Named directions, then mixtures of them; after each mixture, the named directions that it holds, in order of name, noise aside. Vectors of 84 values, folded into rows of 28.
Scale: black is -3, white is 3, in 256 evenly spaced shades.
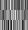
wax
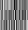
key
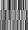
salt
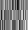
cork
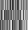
cork, wax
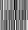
key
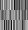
key, wax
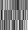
cork, key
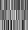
wax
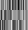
cork, salt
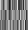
salt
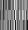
key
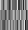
salt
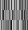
cork, wax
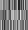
salt, wax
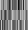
cork, salt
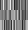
key, wax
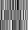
cork, wax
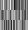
key, wax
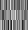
wax
